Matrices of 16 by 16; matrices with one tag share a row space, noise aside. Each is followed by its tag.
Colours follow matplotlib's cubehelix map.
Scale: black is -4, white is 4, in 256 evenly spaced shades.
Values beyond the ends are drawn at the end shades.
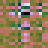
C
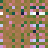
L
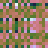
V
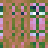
L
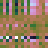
V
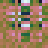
C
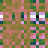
L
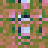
C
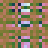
C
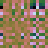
L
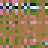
V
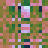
C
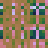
L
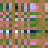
V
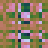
C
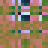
C
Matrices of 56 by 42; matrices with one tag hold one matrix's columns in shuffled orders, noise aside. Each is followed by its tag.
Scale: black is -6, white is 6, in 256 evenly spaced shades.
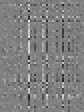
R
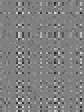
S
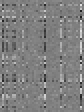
R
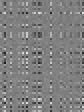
S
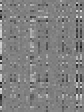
R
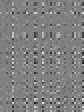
S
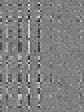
R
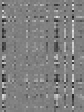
R
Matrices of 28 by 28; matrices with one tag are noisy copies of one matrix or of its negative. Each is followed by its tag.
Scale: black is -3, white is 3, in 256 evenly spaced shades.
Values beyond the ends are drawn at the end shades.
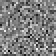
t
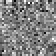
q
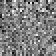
q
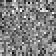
q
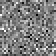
t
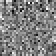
q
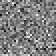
t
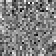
q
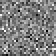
t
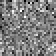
q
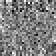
q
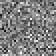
t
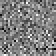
t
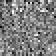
q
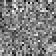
q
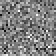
t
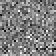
t
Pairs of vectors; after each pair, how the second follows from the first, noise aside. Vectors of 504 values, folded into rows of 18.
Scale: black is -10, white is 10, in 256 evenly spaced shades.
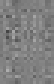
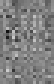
scaled up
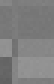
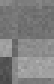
scaled up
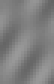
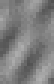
scaled up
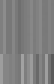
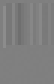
partly zeroed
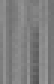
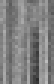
scaled up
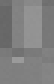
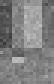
scaled up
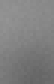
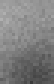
scaled up
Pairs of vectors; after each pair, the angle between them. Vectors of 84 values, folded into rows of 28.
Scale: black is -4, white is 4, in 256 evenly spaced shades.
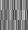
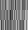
partly opposed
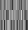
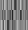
partly opposed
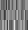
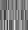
nearly parallel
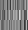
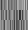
partly opposed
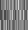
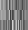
partly opposed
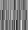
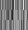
partly opposed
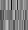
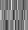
nearly opposite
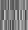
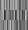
nearly opposite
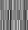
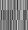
partly aligned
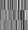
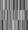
partly opposed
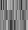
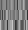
orthogonal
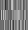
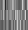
partly aligned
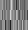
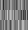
partly aligned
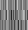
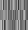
partly aligned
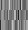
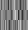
partly aligned
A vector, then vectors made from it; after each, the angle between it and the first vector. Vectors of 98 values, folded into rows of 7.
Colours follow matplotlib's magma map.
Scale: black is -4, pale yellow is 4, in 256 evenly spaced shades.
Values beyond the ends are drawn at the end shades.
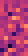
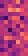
partly aligned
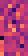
orthogonal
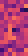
partly aligned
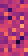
orthogonal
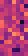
orthogonal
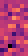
nearly parallel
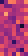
orthogonal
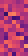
partly opposed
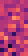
nearly parallel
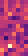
nearly opposite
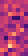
nearly opposite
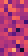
partly aligned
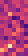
nearly opposite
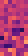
partly aligned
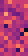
orthogonal
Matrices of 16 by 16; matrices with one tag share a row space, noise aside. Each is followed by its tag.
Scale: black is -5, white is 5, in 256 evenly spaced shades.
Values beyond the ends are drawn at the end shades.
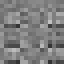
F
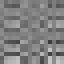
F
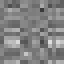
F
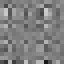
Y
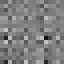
Y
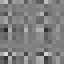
Y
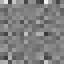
Y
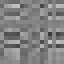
F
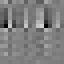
Y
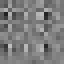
Y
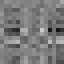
F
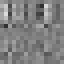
Y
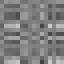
F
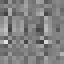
Y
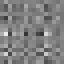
Y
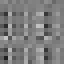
Y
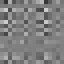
Y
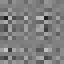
Y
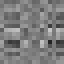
F
